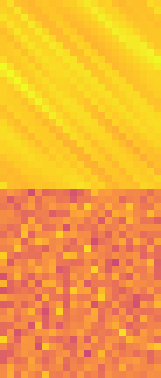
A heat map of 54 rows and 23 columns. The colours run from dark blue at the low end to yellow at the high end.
It is made of 2 by 1 panels. Panel 1,1: very high, slanting down to the right, faint in contrast. Panel 2,1: high, fine-grained.
